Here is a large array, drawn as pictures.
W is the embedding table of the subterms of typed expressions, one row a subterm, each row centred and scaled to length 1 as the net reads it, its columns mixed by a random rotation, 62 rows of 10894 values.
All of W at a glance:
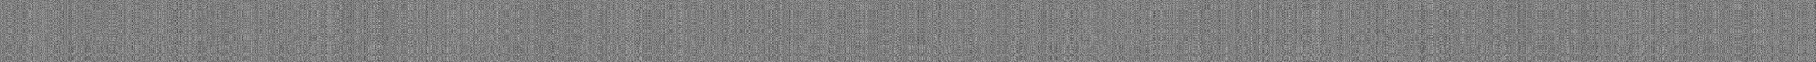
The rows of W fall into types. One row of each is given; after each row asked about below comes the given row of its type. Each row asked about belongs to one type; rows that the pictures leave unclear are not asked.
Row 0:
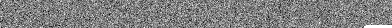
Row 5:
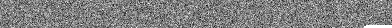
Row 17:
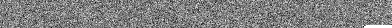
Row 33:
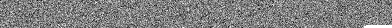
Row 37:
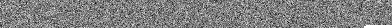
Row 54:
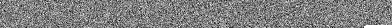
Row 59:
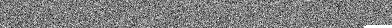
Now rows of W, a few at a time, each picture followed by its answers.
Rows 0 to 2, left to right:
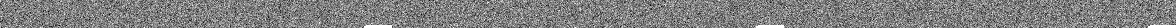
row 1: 33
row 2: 5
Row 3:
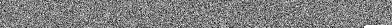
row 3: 54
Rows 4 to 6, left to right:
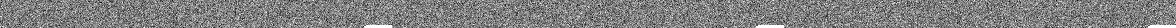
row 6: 17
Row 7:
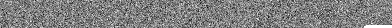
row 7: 0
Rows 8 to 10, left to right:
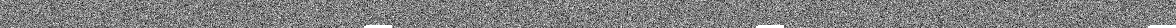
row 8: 5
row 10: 33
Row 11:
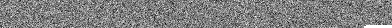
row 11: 37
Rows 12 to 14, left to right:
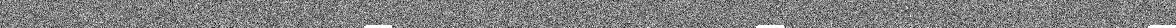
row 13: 54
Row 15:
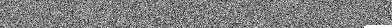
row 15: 54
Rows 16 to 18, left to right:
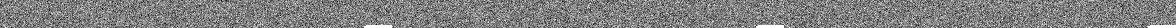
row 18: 59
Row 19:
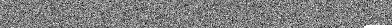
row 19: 5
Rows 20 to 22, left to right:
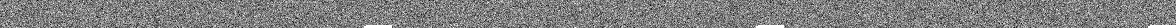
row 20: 33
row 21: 33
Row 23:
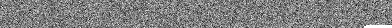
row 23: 5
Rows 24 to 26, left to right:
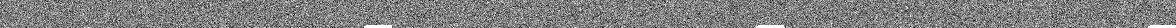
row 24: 54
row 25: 33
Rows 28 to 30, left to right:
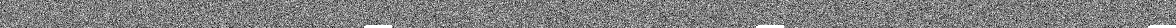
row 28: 54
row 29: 17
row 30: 5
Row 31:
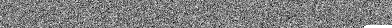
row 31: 17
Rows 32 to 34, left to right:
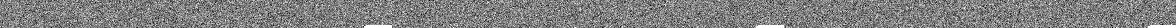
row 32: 17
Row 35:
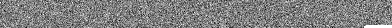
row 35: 54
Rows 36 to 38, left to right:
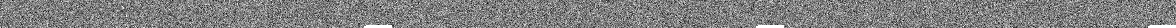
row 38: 54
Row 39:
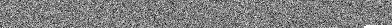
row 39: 37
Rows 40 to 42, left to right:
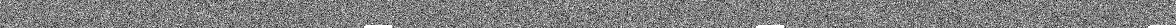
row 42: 17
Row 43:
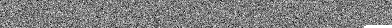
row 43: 33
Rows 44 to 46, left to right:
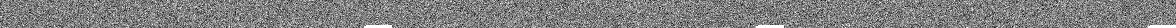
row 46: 33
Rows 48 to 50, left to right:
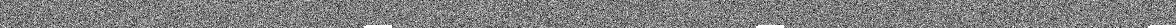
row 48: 59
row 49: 5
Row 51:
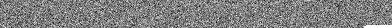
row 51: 59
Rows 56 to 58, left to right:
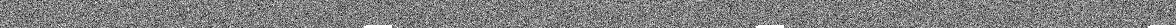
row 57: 59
